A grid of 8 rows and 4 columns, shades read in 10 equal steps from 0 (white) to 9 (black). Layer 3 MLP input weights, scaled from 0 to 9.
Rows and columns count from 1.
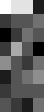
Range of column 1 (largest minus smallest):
9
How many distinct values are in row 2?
3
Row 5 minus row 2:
-3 0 1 0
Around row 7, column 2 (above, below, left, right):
6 7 7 6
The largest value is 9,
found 2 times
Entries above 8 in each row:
0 0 1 1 0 0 0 0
